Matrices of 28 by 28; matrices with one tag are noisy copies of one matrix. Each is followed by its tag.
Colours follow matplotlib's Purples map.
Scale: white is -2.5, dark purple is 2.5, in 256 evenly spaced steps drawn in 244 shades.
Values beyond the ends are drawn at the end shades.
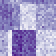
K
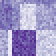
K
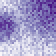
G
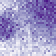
G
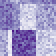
K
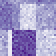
K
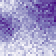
G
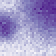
G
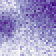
G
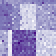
K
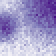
G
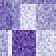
K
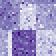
K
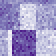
K
